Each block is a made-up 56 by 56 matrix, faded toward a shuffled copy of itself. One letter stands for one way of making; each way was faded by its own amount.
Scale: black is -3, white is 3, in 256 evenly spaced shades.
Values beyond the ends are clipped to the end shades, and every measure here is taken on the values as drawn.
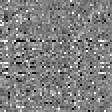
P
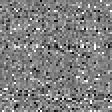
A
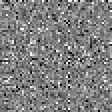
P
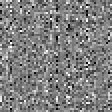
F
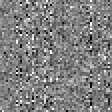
F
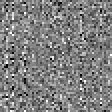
F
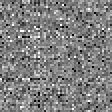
P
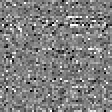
P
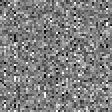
F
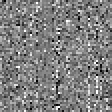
F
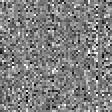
F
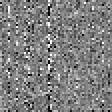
F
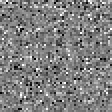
A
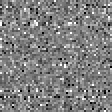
A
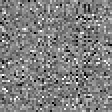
P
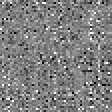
P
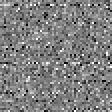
A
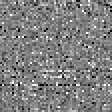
P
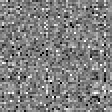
P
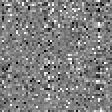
P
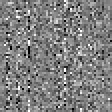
F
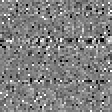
A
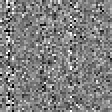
F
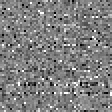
A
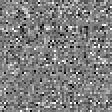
A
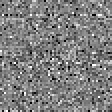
A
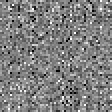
P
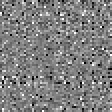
P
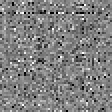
P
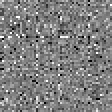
P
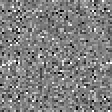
P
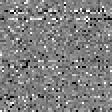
A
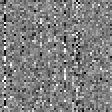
F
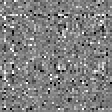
P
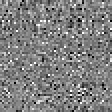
P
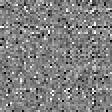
P
